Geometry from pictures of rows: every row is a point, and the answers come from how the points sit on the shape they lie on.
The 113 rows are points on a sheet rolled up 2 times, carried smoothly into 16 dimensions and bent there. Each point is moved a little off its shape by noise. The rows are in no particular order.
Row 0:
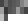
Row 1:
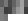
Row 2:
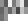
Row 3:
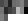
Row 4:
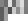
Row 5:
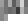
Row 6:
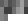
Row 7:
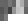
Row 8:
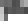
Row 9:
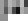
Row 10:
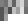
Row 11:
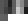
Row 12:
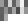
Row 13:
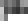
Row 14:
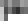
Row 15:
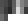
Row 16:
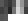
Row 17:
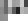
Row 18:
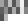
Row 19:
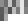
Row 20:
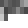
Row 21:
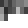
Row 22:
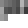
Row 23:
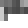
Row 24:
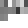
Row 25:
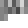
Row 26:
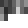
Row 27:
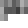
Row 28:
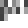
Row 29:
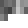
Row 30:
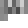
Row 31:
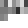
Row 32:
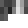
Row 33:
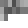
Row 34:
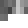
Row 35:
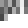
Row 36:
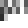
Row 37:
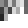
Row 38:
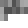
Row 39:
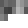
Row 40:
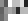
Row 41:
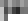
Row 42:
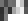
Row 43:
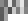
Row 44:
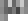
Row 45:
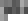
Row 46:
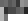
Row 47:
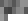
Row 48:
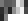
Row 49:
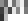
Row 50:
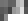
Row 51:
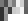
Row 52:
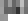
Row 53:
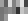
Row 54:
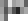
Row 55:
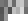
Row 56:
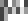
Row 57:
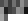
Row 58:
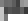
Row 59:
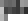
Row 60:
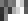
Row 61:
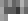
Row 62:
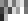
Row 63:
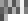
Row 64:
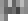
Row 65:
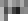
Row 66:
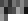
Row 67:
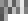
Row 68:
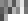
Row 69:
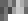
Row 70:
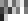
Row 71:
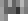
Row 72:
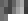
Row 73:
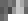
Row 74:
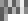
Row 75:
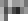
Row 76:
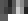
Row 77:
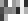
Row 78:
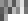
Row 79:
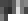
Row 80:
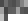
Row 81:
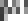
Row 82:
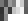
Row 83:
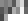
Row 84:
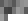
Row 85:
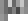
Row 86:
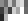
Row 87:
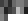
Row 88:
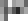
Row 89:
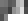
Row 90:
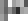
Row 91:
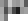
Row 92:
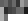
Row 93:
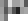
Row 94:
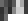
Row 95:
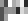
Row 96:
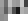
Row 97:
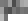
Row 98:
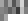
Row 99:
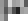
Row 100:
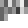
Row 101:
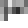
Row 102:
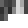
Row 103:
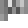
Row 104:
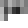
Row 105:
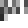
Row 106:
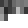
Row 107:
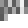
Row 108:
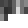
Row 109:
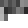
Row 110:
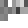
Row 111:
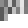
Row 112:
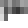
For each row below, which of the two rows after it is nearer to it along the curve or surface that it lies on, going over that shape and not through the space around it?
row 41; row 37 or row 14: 14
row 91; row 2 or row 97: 2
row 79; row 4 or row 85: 4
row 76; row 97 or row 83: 83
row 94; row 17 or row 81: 81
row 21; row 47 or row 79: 79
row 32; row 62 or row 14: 62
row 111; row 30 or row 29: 29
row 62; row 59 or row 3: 3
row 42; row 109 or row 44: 109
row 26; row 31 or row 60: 60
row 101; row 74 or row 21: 74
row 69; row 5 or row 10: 10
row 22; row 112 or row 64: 64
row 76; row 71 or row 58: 58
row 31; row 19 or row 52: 19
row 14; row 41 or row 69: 41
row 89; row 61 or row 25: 61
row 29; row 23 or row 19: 19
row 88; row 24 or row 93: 93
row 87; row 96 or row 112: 112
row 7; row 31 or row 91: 31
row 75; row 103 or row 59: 59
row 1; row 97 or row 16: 97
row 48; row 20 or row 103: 20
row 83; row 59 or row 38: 38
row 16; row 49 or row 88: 49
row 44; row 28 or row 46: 46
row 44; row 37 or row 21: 21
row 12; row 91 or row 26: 91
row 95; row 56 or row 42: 56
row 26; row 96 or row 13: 13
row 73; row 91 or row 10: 10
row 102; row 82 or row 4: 82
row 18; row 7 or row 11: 7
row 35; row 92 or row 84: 84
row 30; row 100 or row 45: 45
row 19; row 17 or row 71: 17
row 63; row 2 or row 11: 2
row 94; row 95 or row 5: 95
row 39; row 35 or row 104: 35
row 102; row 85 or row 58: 58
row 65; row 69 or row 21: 21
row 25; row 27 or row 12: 27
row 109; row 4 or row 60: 60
